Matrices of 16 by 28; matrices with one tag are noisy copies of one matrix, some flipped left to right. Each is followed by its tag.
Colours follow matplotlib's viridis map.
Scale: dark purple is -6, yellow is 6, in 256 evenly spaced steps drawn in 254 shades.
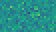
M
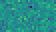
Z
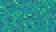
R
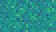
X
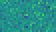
R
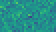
R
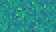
M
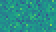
X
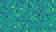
X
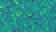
R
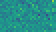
X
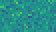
R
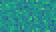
Z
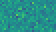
M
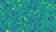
Z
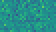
X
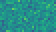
Z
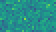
Z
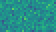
Z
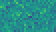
R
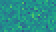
M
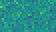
R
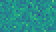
X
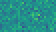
M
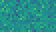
X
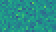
M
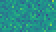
X
